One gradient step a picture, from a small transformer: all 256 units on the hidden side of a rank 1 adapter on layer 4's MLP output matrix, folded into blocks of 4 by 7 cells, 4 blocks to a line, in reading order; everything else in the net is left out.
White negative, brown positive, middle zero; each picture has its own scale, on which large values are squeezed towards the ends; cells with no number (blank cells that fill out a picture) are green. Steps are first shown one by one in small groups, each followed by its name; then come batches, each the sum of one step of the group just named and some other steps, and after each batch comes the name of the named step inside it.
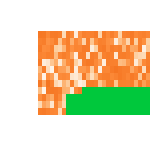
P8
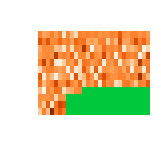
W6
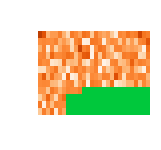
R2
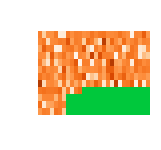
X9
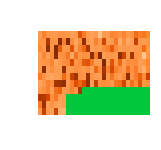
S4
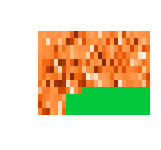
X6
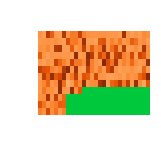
X6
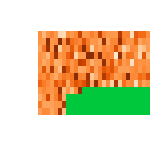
X9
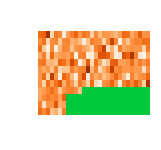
R2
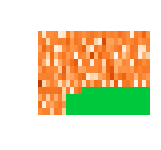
X9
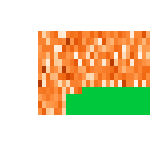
X9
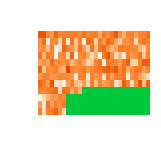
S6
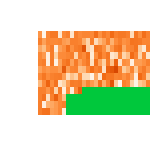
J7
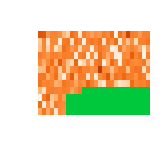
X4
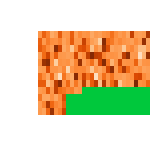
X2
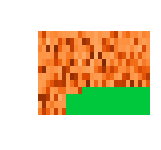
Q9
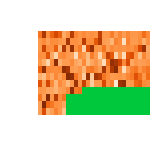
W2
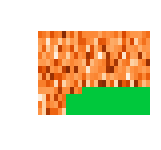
S6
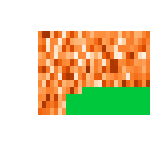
W2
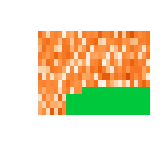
X4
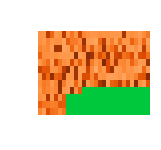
X2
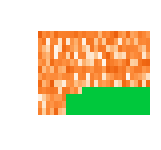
S6
